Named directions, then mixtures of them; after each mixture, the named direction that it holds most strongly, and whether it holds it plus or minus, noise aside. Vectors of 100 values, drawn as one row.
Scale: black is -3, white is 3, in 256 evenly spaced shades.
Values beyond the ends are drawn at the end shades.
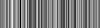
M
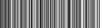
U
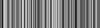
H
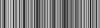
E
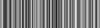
H, minus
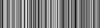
H, plus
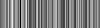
M, plus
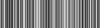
E, minus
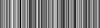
M, plus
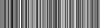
M, minus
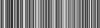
E, minus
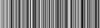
U, minus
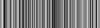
H, minus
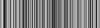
H, minus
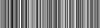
M, minus
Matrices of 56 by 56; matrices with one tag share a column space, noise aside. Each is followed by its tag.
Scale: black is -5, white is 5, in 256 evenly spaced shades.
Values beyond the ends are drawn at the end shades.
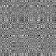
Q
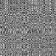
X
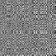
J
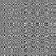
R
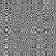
X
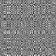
J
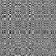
J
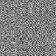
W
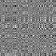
Q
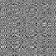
R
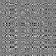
R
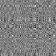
Q
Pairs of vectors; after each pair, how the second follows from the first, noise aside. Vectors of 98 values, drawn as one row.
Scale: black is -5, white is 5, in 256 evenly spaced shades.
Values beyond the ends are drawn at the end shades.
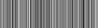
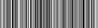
scaled up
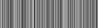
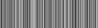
reversed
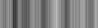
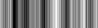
scaled up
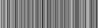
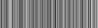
reversed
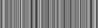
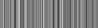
wrapped around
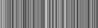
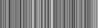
reversed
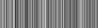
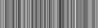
shuffled
